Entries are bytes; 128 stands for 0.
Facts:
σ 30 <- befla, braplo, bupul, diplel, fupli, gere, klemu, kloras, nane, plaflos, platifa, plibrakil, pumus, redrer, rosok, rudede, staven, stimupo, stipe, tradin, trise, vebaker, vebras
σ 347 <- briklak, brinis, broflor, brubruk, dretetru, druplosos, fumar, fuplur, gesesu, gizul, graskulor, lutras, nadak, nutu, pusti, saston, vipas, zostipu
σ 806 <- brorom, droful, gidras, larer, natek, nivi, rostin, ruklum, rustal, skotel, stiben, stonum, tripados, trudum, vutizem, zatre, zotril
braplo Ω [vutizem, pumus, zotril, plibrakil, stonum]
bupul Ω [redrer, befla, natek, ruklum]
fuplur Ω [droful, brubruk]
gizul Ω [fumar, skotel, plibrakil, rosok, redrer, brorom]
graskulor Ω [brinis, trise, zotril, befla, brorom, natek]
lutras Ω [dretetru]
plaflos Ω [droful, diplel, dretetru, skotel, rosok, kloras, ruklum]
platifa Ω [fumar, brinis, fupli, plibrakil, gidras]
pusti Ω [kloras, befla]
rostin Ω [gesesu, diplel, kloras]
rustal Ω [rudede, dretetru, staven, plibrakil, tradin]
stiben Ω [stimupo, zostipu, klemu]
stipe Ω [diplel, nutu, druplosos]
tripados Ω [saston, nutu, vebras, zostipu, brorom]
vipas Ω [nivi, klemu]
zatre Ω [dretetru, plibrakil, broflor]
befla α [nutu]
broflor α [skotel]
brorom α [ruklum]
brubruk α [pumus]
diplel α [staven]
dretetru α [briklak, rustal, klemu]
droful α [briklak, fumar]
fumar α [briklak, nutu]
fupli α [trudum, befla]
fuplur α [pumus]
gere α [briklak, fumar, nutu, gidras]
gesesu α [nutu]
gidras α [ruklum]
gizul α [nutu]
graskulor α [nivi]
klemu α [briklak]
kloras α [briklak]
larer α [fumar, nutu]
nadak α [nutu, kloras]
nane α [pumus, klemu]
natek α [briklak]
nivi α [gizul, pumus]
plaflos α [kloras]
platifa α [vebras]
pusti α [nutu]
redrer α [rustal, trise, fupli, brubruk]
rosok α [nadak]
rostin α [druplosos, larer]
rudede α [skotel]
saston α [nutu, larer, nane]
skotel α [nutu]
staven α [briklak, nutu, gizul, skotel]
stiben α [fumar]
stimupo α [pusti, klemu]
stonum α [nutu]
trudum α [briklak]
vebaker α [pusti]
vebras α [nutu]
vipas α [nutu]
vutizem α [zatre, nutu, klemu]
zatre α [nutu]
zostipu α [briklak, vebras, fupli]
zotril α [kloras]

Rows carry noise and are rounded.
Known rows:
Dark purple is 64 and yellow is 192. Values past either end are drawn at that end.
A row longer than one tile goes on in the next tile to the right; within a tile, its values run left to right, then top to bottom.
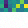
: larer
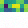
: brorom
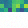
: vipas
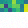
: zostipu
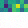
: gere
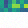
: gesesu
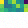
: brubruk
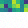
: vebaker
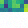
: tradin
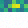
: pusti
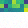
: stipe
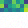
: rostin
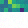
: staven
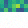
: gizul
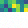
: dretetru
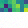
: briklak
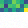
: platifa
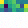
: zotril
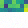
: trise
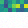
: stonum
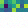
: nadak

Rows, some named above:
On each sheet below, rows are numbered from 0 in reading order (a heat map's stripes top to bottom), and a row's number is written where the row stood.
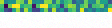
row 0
gidras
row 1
gidras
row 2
natek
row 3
bupul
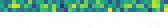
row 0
pusti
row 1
droful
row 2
gere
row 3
bupul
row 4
zatre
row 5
stimupo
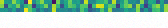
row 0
graskulor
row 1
pumus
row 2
diplel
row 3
ruklum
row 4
rosok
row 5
droful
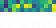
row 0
fumar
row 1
stiben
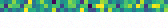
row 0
fupli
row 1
fuplur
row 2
rustal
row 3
gidras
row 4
saston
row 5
ruklum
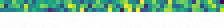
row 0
druplosos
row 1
skotel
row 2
dretetru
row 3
fupli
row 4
klemu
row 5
plaflos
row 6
nivi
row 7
nane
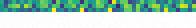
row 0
befla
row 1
rustal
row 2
braplo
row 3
rustal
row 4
kloras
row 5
natek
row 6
vutizem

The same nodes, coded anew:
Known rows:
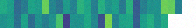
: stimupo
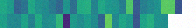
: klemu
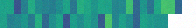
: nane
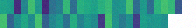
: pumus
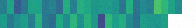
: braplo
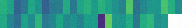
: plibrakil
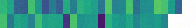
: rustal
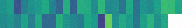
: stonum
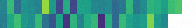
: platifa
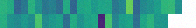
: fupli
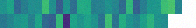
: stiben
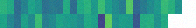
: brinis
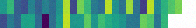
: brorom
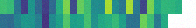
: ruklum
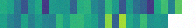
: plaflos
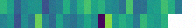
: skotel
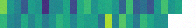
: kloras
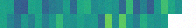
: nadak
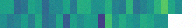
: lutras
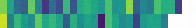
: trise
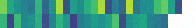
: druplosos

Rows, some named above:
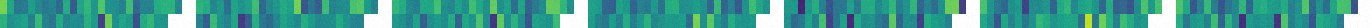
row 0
befla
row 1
rostin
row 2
pusti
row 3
nadak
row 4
nivi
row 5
rosok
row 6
brubruk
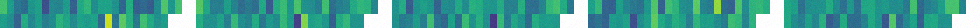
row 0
rosok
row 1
befla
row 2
gizul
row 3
gidras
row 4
saston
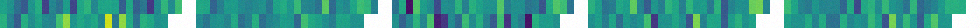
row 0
zotril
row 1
larer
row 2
graskulor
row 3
stimupo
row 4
natek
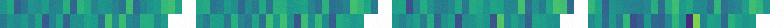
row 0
gere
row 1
bupul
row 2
nane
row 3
diplel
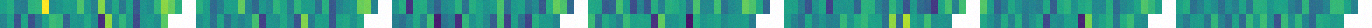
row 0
vebaker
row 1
stimupo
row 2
fuplur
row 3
rustal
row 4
plaflos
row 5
dretetru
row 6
bupul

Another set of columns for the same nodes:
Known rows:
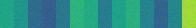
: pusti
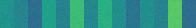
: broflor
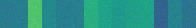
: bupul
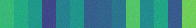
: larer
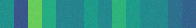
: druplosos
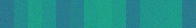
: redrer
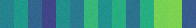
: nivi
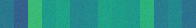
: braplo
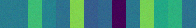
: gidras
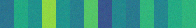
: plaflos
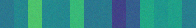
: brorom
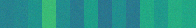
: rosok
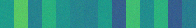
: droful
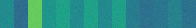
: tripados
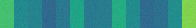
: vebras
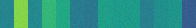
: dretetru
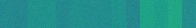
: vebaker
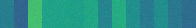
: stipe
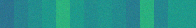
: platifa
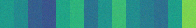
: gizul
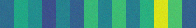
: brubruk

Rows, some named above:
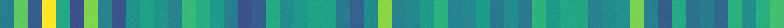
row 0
kloras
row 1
befla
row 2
rosok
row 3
zotril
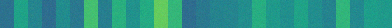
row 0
fuplur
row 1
platifa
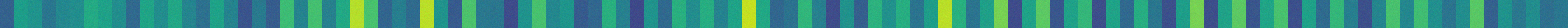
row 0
graskulor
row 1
brubruk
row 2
ruklum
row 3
nane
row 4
nane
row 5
klemu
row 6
klemu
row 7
natek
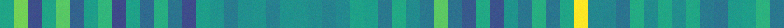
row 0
klemu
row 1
stimupo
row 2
nadak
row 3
fupli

